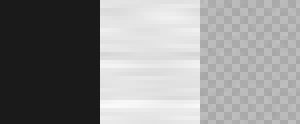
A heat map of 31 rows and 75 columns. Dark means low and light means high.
The table splits into one row of 3 panels. Panel 1,1: very low, flat. Panel 1,2: very high, streaked across, faint in contrast. Panel 1,3: high, checkered, faint in contrast.
